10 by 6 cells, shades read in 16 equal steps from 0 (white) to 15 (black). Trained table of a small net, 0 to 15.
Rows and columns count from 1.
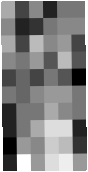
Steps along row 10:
down up down down up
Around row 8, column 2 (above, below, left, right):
8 6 13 5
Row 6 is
8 9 7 6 6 8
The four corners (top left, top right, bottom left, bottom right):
5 8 13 6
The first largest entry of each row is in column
4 2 2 4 6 2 1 1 1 1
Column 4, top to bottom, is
13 8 7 10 8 6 5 2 3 2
